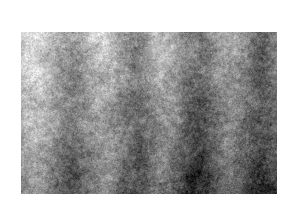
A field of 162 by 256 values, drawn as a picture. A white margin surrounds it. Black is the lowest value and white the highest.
Ninth with the highest average: top left. Stripes: upright, repeating 4 times. Odd rows or columns: none. Slope: up to the top left.
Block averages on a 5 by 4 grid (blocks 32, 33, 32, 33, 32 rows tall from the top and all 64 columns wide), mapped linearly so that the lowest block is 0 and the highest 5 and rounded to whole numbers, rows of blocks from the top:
5 4 4 3 | 4 4 3 2 | 4 3 2 2 | 3 2 1 1 | 2 2 0 0
